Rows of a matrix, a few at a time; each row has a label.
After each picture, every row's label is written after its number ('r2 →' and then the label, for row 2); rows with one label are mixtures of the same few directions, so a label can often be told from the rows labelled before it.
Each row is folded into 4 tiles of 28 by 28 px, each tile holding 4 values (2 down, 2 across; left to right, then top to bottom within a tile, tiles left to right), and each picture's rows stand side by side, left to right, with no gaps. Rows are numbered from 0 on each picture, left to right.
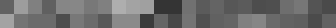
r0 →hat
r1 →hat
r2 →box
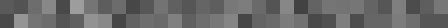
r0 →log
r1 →hat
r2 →log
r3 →log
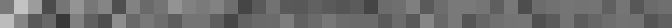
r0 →hat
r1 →hat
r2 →hat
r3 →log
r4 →log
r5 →log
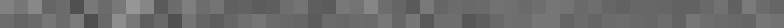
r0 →log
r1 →hat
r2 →box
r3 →log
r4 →box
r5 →hat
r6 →log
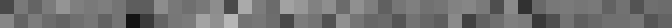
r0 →hat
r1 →box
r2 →hat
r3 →hat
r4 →log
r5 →log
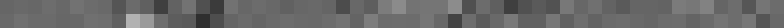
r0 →log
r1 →box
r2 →hat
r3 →hat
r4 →hat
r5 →hat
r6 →log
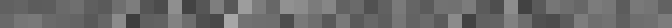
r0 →box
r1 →log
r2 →hat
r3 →log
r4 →log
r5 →log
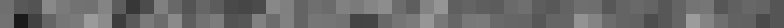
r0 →box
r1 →hat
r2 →hat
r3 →box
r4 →box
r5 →box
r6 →box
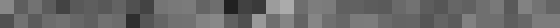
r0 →hat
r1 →box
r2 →hat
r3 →box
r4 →log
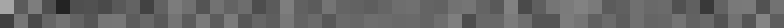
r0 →hat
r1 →log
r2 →log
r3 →box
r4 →log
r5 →hat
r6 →log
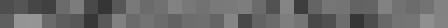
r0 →box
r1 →hat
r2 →log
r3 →box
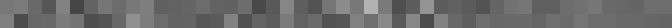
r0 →log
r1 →box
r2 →log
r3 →log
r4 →box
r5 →box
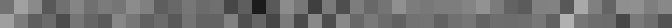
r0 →hat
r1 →hat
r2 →log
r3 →hat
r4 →box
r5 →hat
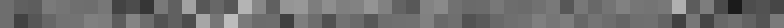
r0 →box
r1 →log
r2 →hat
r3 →box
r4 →box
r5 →hat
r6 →hat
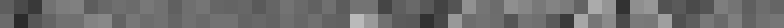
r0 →box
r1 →log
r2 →log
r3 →box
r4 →hat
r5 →log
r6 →hat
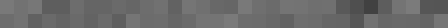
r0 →hat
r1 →log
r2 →hat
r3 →box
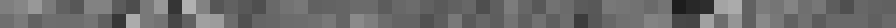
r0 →box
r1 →log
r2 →box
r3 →box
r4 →log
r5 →box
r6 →hat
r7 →hat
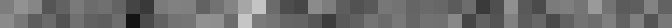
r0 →hat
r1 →box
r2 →box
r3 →hat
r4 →log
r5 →log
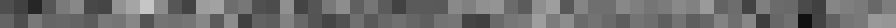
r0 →box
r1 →box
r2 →log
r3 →hat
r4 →box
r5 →hat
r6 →log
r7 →box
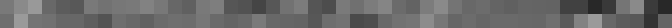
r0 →box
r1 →box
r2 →box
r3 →box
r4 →hat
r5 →box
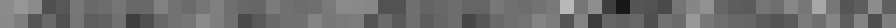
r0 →hat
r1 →box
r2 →box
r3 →hat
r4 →box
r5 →hat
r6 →box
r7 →log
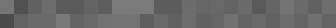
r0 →hat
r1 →hat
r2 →log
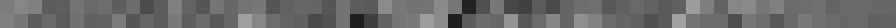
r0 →hat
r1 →log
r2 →box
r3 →box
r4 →hat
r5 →box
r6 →hat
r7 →box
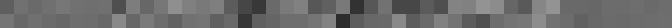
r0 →hat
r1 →hat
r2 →box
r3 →hat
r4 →box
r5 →box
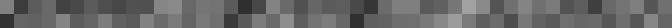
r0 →hat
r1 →hat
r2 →hat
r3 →box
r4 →hat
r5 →log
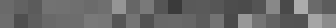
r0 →box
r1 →hat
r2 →log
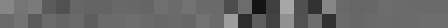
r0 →hat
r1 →log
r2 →log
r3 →box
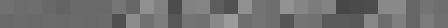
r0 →hat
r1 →log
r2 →hat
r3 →hat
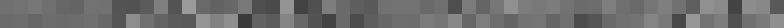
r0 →box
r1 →log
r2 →log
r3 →box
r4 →hat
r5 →box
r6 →log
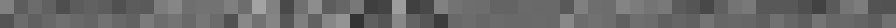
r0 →hat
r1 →hat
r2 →log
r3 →log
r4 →hat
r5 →hat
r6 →box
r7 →box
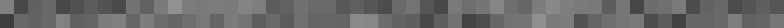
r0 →hat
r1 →hat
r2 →hat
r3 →box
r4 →box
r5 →log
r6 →hat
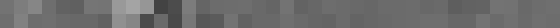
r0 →box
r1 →hat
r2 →log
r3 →box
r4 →hat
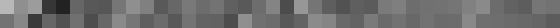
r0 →hat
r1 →hat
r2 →log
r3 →hat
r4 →box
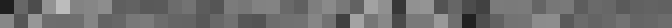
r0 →hat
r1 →box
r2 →box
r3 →log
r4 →box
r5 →hat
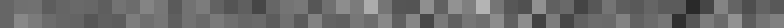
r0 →box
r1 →log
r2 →log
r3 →log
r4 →log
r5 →hat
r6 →hat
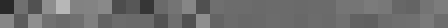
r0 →hat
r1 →log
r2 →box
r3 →box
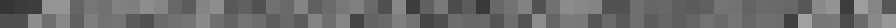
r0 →hat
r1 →box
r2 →log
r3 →log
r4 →log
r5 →hat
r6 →hat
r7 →log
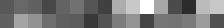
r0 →box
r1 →box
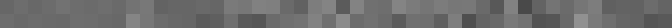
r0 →hat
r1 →box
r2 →box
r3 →hat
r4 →log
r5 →box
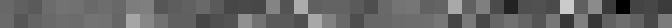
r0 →box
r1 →box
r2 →log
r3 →box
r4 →hat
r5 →hat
